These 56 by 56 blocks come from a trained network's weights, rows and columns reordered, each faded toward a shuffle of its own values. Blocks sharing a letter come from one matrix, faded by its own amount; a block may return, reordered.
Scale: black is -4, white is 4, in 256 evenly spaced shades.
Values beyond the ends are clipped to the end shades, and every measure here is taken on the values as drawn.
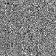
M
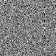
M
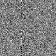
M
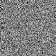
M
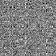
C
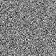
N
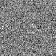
M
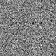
M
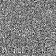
N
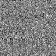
N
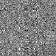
C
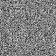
N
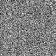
N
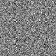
M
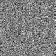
M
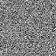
M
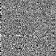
C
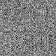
M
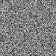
M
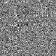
M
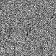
N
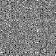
C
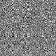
C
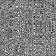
C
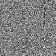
M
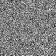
N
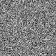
N
